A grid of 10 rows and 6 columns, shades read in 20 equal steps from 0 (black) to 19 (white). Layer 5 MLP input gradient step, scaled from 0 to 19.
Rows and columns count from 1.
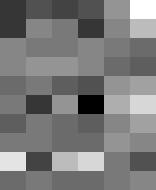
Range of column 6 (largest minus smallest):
13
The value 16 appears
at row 6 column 6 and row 9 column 4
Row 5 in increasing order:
6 7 8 9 11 12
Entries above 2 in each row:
6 6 6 6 6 5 6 6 6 6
